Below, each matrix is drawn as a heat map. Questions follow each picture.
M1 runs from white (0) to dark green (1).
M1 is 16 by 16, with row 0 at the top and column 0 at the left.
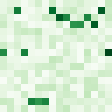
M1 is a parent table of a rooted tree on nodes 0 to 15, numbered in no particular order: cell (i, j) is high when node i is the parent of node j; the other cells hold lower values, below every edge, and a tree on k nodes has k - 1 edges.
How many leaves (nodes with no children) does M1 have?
11
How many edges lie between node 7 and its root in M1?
1
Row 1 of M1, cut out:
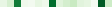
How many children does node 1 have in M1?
3
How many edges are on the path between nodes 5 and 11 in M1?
5
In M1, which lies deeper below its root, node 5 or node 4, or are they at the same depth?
the same depth
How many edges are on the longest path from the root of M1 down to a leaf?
3
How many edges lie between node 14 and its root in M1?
1
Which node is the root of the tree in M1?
1
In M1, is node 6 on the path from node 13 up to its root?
no
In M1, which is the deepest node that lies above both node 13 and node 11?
3
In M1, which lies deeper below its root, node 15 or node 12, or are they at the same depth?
the same depth
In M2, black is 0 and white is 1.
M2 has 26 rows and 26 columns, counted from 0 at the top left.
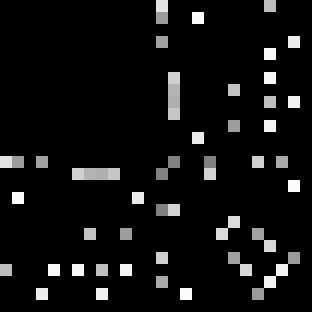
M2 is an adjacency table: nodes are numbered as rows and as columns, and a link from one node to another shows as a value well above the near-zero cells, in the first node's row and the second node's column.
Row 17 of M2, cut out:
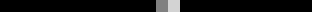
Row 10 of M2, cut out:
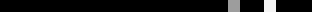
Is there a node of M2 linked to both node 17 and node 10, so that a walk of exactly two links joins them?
no
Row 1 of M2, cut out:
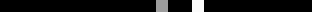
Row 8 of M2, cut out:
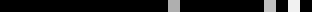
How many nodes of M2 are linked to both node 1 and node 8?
0
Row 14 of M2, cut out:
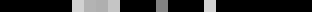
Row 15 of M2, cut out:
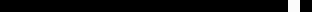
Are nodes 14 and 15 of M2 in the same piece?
yes
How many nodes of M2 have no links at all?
4
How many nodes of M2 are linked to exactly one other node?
6
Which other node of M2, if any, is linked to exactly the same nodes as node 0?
node 23
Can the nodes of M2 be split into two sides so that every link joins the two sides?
no
